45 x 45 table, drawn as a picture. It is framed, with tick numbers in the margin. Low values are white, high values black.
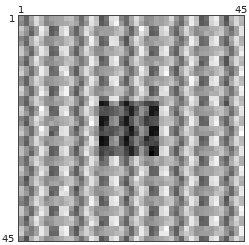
Odd patch: higher, in the centre. Average level on the scale: 40%. Ninth with the highest average: centre. Stripes: upright, repeating 9 times.
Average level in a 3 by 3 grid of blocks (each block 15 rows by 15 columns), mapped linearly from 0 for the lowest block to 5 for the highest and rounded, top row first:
000 | 050 | 000
